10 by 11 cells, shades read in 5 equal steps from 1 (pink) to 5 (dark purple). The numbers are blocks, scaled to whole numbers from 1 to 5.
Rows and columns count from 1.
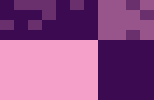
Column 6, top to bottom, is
4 5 5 5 1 1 1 1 1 1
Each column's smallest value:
1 1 1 1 1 1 1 3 3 3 3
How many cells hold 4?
10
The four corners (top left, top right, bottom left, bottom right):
5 3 1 5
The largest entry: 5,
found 45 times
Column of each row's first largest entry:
1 1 2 1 8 8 8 8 8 8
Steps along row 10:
same same same same same same up same same same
